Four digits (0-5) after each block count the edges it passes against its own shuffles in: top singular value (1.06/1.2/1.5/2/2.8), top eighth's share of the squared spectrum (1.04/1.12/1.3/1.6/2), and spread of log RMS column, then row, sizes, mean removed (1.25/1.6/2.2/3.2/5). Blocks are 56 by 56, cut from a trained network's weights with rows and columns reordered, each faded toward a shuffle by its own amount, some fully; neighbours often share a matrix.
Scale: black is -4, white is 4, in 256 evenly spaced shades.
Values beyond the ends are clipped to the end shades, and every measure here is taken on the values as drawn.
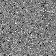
1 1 0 0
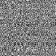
4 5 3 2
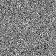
1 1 0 0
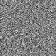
3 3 1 0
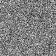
1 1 0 0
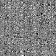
2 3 0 2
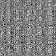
4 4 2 3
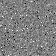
0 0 0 0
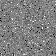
1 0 0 0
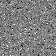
0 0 0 0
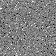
1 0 0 0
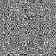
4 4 2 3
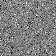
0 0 0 0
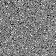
0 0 0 0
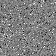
0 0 0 0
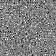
0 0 0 0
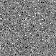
1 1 0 1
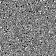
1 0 0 0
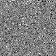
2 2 0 2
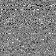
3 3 0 3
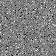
0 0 0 0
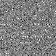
2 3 0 2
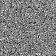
1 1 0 0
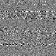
3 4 0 3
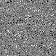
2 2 0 2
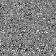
2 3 0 2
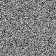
1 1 0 0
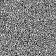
1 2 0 0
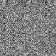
3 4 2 0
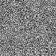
3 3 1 0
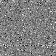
2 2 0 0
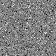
1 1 0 0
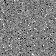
1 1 0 0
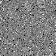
1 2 1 0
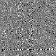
3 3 2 1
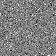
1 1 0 0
